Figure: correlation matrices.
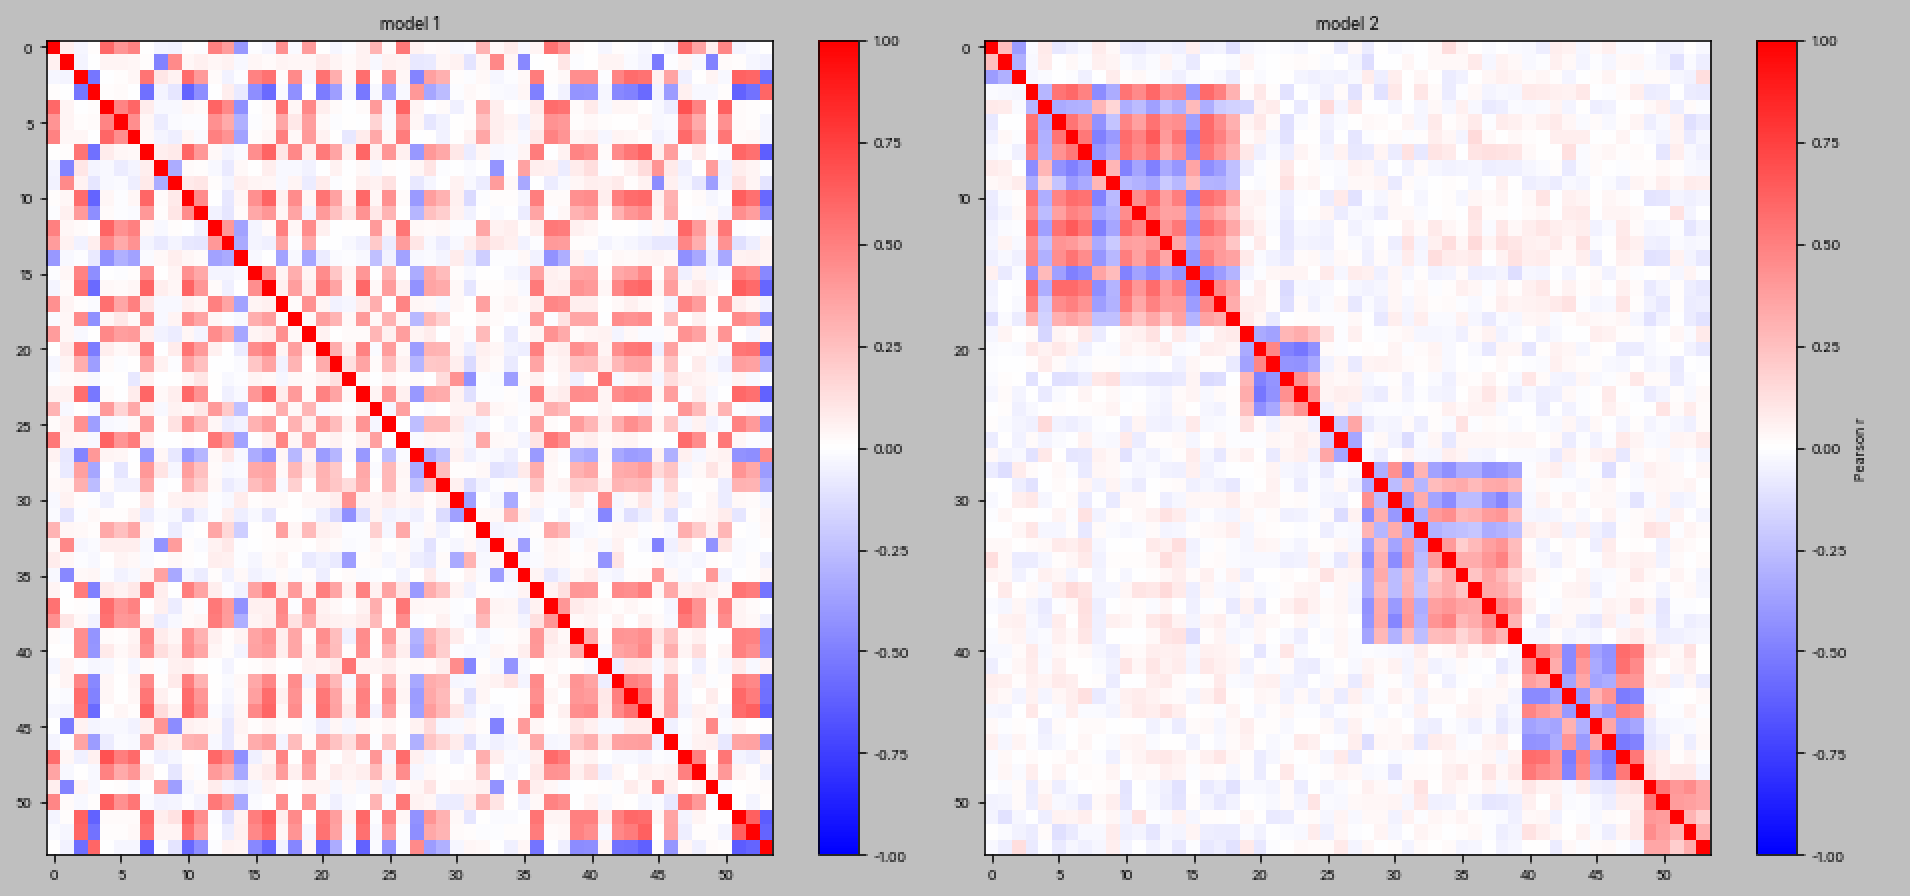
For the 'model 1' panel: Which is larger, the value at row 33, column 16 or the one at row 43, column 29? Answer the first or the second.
the second
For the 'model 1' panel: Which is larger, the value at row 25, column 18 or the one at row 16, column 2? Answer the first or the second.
the second
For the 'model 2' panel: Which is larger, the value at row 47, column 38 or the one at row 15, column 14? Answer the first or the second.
the first
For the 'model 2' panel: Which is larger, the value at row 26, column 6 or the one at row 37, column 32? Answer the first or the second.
the first
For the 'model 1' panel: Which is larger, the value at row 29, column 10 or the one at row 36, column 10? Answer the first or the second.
the second
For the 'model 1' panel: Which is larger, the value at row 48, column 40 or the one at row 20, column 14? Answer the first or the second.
the first
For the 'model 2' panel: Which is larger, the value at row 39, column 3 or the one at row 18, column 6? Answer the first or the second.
the second
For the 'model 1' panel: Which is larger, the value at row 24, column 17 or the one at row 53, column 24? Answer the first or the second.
the first
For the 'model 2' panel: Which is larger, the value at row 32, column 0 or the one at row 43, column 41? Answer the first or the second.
the first
